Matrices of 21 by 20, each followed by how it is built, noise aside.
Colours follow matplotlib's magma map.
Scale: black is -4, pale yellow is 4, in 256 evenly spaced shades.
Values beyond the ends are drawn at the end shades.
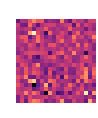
low rank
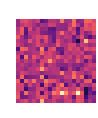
low rank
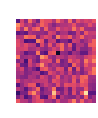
low rank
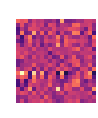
low rank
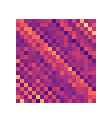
Toeplitz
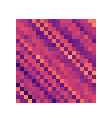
Toeplitz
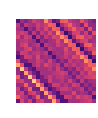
Toeplitz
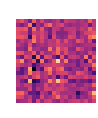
low rank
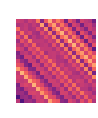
Toeplitz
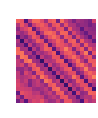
Toeplitz
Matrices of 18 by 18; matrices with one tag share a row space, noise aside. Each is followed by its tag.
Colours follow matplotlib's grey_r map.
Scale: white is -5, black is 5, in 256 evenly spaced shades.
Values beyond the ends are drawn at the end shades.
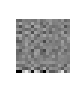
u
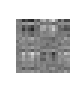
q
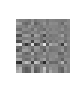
u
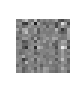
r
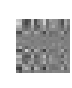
u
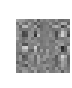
r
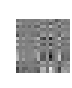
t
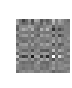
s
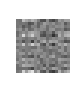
q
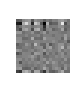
u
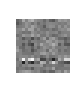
q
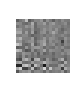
u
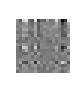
r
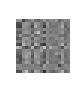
u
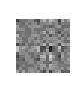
t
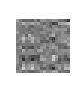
q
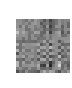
t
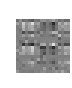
q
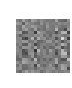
r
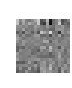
t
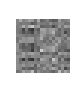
q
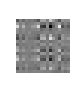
t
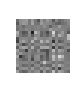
s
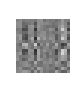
r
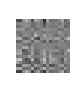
u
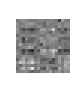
q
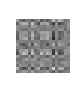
s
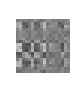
u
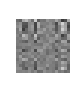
r
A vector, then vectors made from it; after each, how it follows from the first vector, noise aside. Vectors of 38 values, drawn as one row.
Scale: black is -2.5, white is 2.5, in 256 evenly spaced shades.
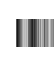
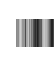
reversed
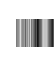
reversed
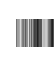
reversed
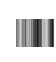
reversed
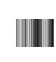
reversed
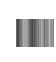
shrunk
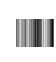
reversed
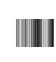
reversed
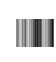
reversed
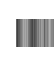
shrunk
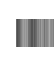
shrunk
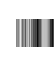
reversed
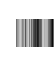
reversed
